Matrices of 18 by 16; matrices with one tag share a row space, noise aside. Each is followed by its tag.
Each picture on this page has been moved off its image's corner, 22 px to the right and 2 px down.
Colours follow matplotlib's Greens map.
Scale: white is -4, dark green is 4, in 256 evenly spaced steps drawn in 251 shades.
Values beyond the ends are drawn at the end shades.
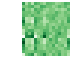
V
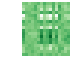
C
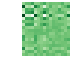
V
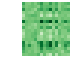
C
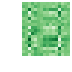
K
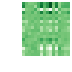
C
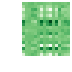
C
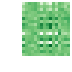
C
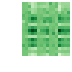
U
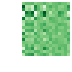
V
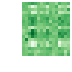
U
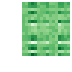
U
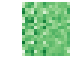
V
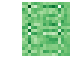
K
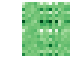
C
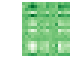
U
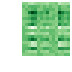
U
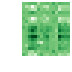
U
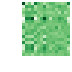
V
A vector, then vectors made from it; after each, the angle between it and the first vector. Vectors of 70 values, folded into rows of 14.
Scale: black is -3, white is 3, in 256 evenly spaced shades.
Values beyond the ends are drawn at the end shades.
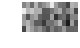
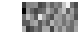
partly opposed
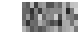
partly opposed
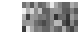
nearly parallel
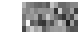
partly aligned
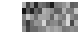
nearly opposite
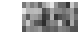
nearly parallel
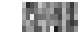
orthogonal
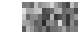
nearly parallel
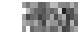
partly aligned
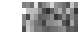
nearly parallel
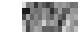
partly opposed
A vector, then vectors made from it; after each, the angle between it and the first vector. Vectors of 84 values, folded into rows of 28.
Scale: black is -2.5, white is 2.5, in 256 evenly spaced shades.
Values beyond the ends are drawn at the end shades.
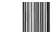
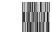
orthogonal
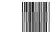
nearly opposite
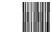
nearly parallel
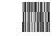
partly aligned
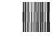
nearly parallel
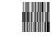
partly aligned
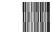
nearly parallel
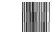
nearly opposite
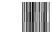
nearly opposite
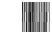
nearly opposite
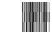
nearly opposite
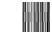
nearly parallel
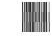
nearly opposite
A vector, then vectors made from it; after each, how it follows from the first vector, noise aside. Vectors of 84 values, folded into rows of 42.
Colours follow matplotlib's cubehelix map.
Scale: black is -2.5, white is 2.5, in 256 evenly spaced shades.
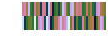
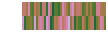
shrunk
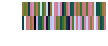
negated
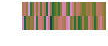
shrunk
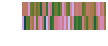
shrunk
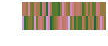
shrunk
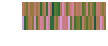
shrunk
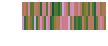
shrunk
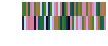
negated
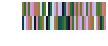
negated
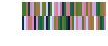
negated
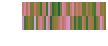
shrunk
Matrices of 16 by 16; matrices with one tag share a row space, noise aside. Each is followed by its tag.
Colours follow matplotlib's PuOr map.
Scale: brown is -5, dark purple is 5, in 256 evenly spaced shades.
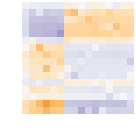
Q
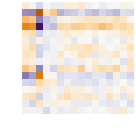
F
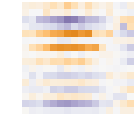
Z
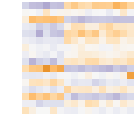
Q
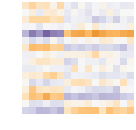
Q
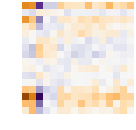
F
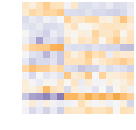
Q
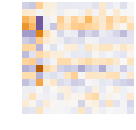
F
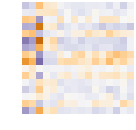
F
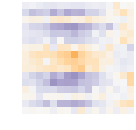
Z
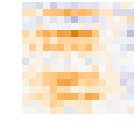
Z
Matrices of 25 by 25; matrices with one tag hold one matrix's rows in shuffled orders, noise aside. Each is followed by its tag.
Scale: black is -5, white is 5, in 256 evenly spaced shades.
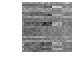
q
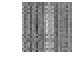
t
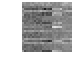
q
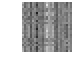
t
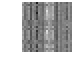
t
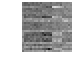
q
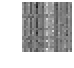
t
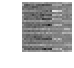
q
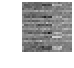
q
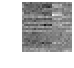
q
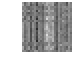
t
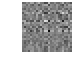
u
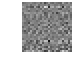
u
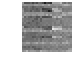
q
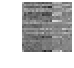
q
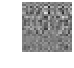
u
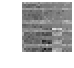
q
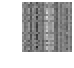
t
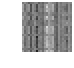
t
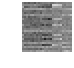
q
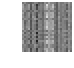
t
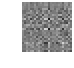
u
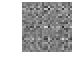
u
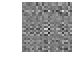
u
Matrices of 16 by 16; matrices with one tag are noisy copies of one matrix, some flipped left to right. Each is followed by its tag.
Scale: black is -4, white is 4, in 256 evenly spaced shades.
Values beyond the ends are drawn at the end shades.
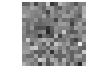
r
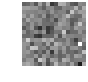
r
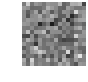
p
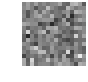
p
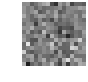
r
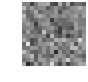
r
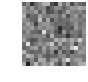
r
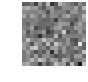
r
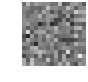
p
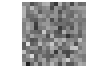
r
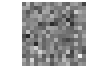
p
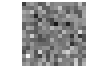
p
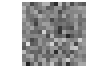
r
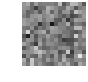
p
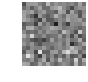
p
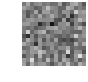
p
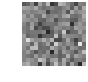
r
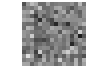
p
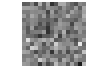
r
